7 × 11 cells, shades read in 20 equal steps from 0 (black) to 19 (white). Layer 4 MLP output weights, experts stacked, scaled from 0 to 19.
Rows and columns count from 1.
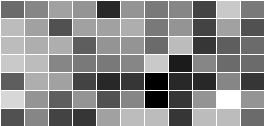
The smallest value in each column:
6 10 5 4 3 4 0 2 3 7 4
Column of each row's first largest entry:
10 1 1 1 2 10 6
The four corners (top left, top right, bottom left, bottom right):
8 9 6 8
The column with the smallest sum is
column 8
